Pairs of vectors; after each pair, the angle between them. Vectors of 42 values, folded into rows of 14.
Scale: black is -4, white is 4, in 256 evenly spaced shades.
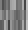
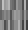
nearly opposite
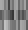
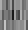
partly aligned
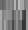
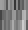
nearly opposite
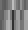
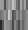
partly aligned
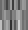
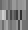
orthogonal
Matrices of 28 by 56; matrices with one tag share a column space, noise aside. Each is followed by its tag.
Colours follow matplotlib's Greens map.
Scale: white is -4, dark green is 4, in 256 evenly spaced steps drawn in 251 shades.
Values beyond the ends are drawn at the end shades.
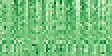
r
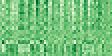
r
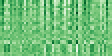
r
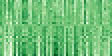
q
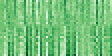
q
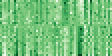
q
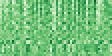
r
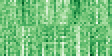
q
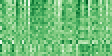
r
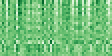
r
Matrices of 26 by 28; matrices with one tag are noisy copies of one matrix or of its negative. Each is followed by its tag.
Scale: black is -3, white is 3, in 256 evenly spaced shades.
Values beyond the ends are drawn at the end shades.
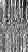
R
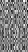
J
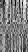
R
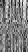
R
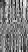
R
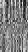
R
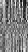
R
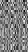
J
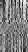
R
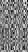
J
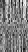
R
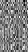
J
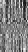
R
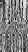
R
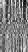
R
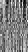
R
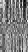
R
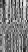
R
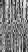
R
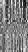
R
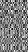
J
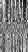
R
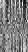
R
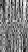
R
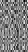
J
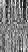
R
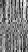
R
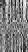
R
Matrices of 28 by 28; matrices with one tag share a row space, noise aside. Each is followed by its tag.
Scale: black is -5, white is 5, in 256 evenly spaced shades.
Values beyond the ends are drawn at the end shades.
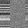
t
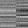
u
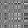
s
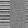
t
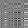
s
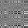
s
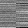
u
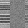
t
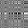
s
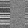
t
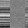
t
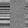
t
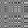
s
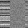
t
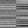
u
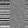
t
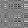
s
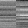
u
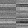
u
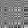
s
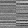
u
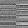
u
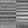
u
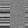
t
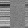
t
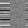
t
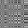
s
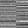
u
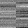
u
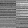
u
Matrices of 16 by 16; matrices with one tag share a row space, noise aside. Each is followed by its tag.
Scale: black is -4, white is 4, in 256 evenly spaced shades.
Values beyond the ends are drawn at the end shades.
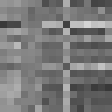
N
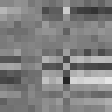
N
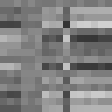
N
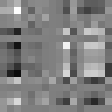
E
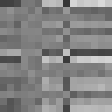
N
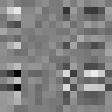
E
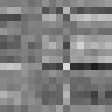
N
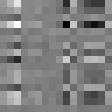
E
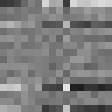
N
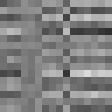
N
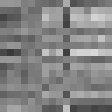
N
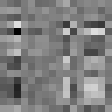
E
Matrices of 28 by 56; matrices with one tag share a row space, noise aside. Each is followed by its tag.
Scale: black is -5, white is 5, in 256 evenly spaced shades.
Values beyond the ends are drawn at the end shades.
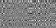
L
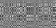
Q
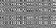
Q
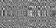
L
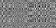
L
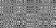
Q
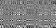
Q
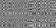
L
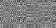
Q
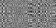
L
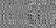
L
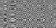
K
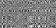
L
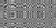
K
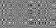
L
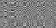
K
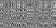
Q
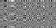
K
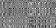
L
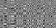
K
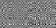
L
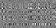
L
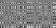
Q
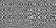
L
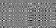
L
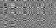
K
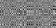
Q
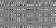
Q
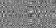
L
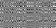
Q
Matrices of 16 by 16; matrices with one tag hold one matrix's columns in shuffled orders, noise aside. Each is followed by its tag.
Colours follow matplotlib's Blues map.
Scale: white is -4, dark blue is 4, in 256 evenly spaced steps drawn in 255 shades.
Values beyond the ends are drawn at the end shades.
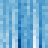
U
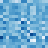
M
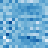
M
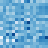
M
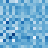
M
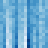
U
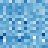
M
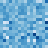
M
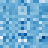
M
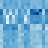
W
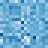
M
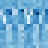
W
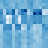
W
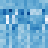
W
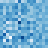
M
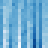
U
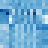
W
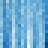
U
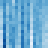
U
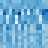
W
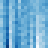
U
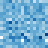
M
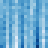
U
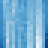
U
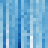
U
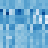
W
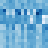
W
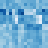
W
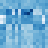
W
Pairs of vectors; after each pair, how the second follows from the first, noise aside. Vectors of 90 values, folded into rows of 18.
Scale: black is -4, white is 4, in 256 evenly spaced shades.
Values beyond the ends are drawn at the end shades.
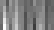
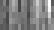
reversed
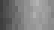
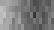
negated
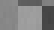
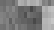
negated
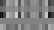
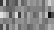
sign-scrambled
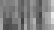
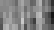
negated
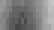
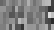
sign-scrambled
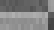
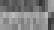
copied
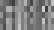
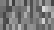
sign-scrambled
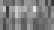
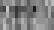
negated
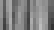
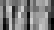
scaled up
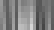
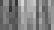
reversed
